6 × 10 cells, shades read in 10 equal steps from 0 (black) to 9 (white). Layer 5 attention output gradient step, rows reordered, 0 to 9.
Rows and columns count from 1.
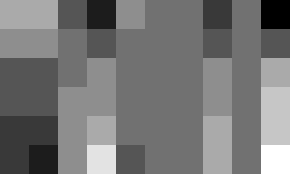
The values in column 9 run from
4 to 4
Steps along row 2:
same down down up same same down up down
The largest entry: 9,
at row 6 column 10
